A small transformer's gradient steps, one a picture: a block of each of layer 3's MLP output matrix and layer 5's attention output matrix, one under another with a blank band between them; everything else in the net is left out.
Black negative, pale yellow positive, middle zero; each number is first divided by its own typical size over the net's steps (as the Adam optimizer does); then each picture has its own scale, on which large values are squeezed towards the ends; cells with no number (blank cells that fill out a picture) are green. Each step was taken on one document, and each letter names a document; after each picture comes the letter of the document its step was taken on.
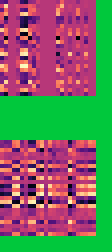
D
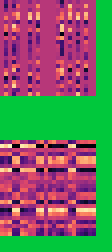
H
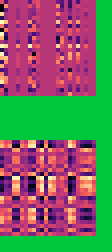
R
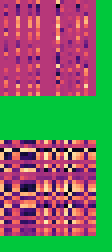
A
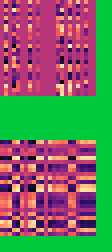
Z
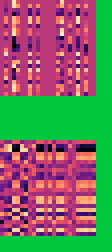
H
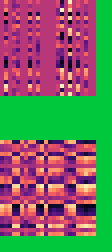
Z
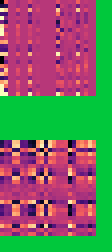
D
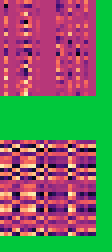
D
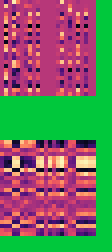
H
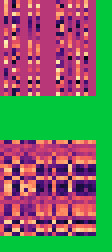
Z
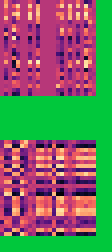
H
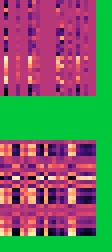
D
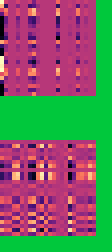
R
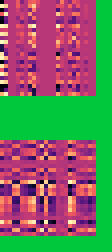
R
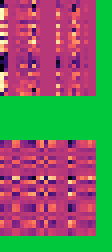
R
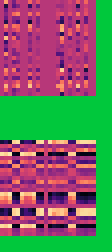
Z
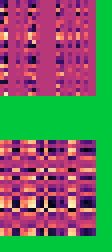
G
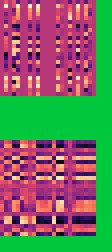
H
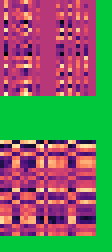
D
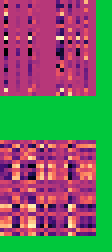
G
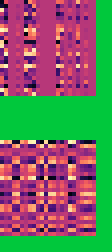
G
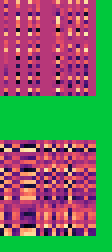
A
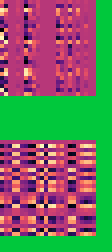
D
